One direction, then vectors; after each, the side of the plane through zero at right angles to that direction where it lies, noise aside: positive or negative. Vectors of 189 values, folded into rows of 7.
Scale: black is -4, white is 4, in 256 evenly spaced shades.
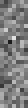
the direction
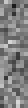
negative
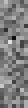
negative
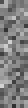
negative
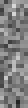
positive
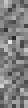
negative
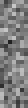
positive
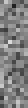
negative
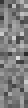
positive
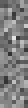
positive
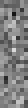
positive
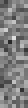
positive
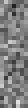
negative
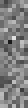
positive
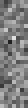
positive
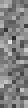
negative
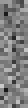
negative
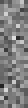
positive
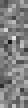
positive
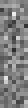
negative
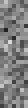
negative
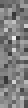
positive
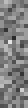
negative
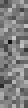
positive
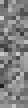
positive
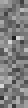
negative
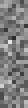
negative
